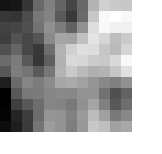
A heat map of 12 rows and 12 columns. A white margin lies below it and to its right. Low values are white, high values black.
Grain: blotchy. Calmest part: bottom middle. Ninth with the lowest average: top right. Slope: up to the left. Stripes: none.
